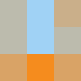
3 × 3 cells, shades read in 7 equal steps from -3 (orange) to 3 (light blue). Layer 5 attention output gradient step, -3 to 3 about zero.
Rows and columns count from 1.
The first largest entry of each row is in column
2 2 1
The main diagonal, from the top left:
1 3 -1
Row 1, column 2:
3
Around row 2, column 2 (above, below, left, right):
3 -3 1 1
